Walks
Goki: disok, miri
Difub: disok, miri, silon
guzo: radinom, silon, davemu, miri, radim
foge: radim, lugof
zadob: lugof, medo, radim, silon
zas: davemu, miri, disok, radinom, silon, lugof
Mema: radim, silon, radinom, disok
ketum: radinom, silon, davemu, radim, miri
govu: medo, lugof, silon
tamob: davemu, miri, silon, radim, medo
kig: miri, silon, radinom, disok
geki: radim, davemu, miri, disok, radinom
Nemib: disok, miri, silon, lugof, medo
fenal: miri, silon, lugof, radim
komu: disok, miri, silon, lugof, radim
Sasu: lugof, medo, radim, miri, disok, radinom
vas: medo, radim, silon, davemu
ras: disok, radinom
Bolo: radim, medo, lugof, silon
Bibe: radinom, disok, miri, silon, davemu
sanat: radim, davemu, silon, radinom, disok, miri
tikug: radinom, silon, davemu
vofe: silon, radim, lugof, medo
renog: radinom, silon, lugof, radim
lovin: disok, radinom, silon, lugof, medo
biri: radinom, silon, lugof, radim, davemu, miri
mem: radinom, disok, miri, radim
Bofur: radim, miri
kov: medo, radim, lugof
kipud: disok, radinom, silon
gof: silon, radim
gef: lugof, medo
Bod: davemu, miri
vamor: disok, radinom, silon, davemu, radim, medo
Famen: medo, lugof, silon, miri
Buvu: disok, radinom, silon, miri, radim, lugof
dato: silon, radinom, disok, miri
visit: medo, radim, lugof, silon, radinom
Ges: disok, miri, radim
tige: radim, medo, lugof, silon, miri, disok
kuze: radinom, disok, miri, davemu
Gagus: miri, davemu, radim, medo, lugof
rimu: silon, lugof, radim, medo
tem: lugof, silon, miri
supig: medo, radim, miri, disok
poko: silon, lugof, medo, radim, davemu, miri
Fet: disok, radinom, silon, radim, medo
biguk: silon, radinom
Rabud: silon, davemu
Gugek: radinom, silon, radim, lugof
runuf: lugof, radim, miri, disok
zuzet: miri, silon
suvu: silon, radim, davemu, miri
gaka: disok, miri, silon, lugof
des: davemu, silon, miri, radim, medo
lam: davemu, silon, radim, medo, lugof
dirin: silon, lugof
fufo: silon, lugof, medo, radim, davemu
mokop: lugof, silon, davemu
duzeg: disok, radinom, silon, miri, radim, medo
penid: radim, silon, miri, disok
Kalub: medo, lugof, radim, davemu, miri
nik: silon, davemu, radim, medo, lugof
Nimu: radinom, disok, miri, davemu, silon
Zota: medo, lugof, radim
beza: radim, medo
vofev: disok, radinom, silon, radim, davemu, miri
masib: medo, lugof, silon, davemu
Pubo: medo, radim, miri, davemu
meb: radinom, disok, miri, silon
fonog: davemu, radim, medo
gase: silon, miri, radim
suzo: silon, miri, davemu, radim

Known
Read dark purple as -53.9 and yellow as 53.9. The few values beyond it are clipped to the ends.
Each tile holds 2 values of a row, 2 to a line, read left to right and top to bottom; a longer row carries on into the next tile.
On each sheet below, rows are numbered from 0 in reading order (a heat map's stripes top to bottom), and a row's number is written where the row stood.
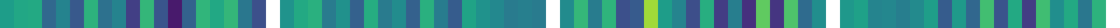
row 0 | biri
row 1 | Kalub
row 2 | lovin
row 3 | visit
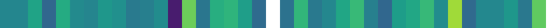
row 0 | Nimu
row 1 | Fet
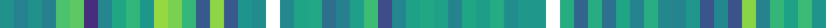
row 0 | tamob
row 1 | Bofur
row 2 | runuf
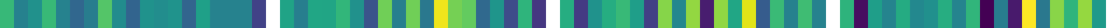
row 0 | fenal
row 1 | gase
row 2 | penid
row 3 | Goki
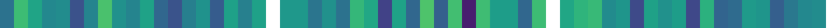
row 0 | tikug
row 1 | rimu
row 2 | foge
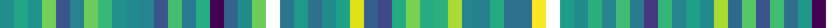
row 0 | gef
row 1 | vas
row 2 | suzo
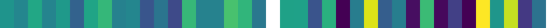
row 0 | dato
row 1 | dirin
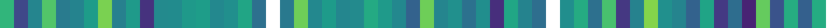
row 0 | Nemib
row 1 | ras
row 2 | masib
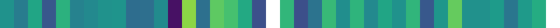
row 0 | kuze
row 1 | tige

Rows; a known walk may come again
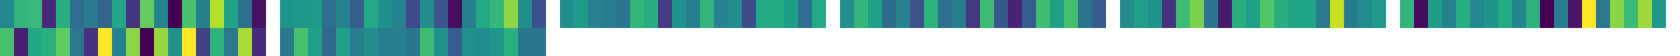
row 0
Bod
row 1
zas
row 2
poko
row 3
biri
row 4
Pubo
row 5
Goki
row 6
Difub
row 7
vofev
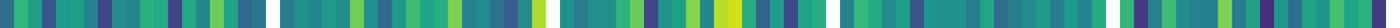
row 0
suvu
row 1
nik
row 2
des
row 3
Gugek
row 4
gaka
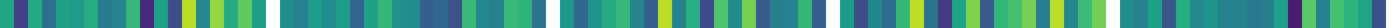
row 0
Ges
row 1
dato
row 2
Bibe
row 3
supig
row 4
geki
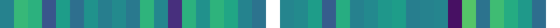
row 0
guzo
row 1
Nimu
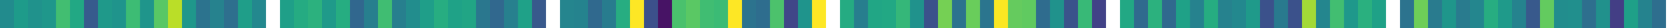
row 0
duzeg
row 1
Buvu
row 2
beza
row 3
gase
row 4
runuf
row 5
ras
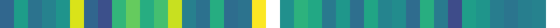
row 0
vas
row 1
Kalub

